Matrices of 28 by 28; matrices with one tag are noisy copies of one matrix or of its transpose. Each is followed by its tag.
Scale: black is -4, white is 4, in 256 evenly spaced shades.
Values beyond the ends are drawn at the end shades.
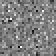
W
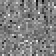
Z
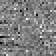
Z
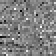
Z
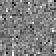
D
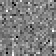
D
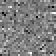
D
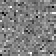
D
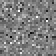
W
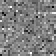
D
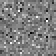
W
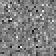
W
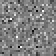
W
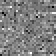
D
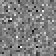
W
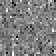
D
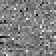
Z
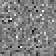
W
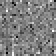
D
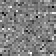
D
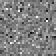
W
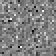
W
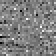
Z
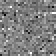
D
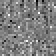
Z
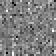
D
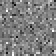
D
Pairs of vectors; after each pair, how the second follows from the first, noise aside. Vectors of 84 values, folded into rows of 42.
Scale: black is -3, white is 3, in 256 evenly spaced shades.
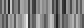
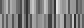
reversed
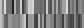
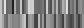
copied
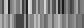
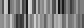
copied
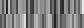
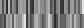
copied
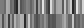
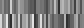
reversed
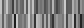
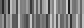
reversed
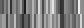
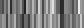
copied
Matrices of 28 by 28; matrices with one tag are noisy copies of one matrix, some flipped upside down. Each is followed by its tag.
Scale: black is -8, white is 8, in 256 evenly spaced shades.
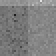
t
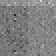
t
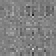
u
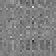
u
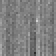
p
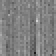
p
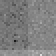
t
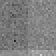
t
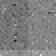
t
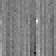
p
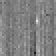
p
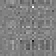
u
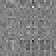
u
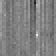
p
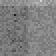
t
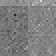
t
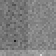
t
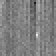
p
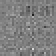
u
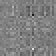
u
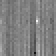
p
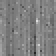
p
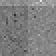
t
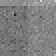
t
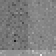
t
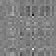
u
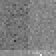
t
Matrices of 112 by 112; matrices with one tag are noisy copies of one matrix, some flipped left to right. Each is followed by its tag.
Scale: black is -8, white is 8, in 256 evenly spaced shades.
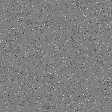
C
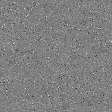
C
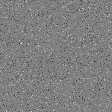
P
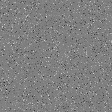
C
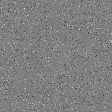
C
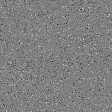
P
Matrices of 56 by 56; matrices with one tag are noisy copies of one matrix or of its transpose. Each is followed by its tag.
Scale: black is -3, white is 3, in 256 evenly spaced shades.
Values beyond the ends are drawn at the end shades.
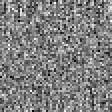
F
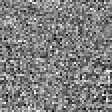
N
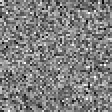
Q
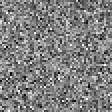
Q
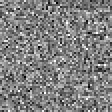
Q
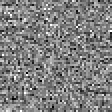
F
